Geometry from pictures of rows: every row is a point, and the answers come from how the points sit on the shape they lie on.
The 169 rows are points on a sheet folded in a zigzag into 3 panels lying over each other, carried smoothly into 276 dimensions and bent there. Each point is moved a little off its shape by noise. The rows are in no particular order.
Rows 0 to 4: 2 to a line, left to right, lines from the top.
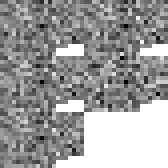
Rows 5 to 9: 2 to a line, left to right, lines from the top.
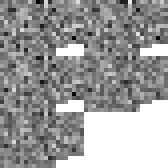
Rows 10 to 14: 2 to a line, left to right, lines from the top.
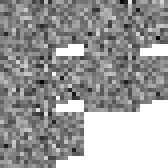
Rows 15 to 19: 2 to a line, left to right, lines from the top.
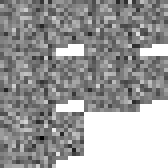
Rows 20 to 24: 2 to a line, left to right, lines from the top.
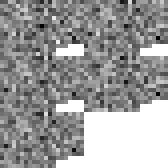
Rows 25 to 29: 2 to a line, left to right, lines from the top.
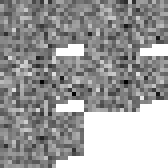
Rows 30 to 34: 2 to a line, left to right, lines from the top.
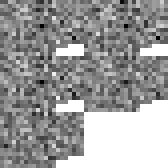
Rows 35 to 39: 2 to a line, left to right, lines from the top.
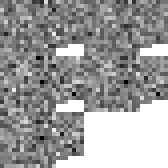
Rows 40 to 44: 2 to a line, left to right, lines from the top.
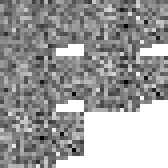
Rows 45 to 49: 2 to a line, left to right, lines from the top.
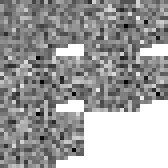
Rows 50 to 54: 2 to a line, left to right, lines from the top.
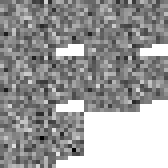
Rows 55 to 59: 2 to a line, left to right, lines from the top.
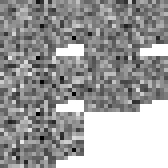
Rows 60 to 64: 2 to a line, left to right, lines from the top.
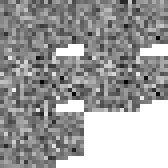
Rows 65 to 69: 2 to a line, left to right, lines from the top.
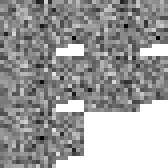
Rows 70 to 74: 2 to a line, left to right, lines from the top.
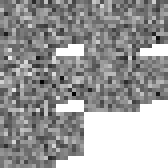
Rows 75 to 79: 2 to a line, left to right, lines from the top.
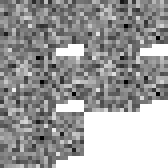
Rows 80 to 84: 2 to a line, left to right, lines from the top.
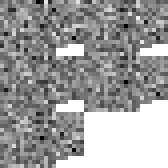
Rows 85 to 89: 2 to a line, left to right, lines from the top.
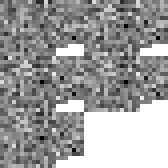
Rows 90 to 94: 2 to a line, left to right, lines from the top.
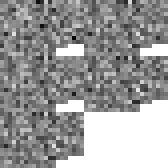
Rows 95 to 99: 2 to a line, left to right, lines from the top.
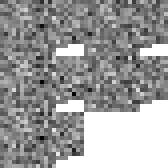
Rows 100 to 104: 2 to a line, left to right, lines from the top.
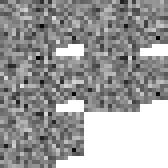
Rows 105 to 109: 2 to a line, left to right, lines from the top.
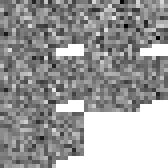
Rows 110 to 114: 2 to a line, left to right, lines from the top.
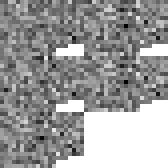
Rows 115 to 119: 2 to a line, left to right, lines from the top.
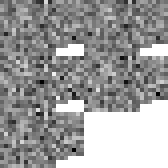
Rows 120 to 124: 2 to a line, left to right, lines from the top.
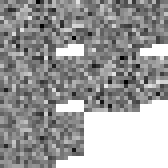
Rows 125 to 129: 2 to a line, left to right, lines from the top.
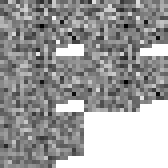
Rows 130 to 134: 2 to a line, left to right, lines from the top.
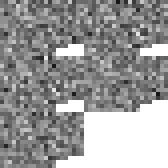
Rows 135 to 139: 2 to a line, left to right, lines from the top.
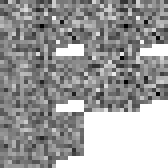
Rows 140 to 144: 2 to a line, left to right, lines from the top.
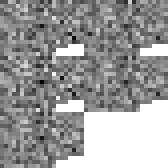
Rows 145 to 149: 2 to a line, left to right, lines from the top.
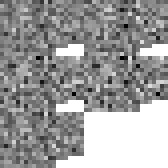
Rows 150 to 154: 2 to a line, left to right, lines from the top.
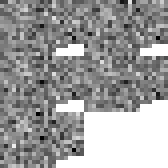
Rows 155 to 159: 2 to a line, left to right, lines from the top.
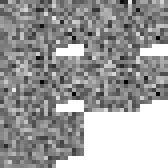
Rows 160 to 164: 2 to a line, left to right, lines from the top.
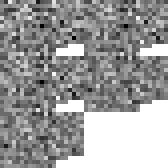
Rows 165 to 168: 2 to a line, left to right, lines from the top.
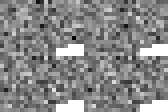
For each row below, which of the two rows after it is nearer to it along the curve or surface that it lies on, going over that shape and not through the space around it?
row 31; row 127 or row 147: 147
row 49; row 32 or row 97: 97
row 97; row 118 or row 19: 19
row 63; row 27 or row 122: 27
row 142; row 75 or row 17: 17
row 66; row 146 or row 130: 146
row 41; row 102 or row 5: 102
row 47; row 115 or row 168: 115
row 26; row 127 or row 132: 132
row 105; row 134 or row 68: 68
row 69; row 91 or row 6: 91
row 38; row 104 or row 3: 3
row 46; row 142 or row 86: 86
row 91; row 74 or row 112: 112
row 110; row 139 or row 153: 139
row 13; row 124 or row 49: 124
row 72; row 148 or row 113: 113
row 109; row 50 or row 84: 84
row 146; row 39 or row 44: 39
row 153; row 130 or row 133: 130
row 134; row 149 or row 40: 149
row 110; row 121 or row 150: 121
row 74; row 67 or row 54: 67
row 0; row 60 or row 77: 77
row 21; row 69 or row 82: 82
